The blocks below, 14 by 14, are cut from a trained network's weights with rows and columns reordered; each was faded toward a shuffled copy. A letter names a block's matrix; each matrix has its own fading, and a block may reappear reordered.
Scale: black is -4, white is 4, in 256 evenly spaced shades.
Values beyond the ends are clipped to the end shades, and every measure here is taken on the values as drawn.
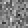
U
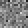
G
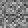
U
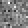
G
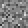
G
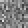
U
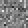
G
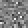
G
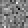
G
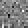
G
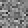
U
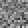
U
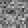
U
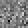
G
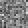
U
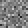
U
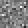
G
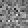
U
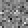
G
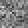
U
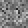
U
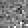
G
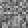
U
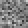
U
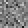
G
